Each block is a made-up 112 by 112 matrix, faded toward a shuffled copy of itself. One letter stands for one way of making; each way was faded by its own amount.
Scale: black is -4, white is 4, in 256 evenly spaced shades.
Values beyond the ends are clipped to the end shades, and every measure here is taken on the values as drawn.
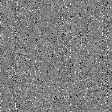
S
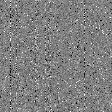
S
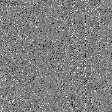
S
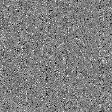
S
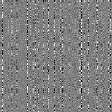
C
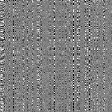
C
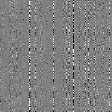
C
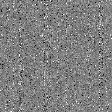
S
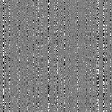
C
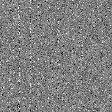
S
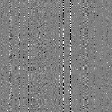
C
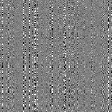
C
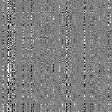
C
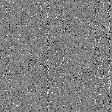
S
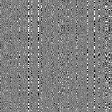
C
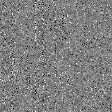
S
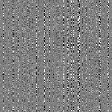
C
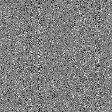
S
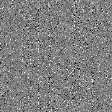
S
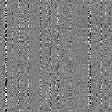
C
